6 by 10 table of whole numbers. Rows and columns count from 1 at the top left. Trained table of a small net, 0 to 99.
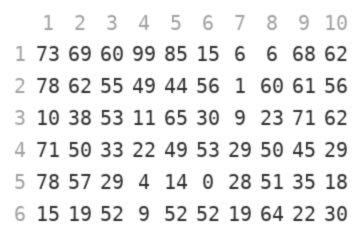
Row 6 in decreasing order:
64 52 52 52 30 22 19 19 15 9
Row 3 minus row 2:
-68 -24 -2 -38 21 -26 8 -37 10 6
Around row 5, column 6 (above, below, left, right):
53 52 14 28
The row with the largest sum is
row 1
